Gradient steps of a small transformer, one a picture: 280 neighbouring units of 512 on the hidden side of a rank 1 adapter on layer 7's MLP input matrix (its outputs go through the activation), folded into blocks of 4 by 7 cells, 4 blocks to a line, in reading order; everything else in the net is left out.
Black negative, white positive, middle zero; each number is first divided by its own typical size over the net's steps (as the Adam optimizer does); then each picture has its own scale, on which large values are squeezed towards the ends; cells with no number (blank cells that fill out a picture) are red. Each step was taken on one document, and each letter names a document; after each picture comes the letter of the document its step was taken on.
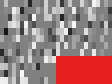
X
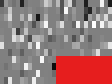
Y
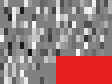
X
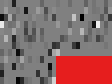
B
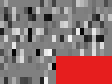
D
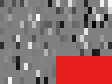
Y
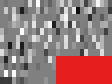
X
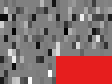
B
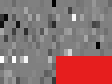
B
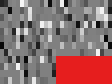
Y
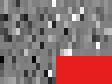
B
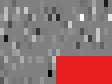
B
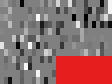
Y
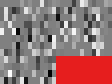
D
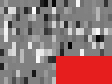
D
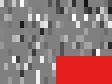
Y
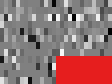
B
